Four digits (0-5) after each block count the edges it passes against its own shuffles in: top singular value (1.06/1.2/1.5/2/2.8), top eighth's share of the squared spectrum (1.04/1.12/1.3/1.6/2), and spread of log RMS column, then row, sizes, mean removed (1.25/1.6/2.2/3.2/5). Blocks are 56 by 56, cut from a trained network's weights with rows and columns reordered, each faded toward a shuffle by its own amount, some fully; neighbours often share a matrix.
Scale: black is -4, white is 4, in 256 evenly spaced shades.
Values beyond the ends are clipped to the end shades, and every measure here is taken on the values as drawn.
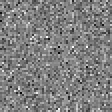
0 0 0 0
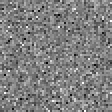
0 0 0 0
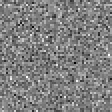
0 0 0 0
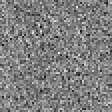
1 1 0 0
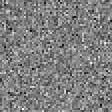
0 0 0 0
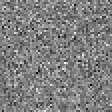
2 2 2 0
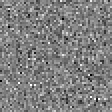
0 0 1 0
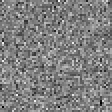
1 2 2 0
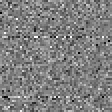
3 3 0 2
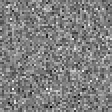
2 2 1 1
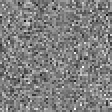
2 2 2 0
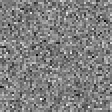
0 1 0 0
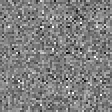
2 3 2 2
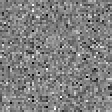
2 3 1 2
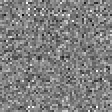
2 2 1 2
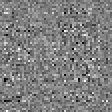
3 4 2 3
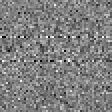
3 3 0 2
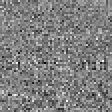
3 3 0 2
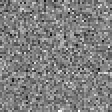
1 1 0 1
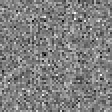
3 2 0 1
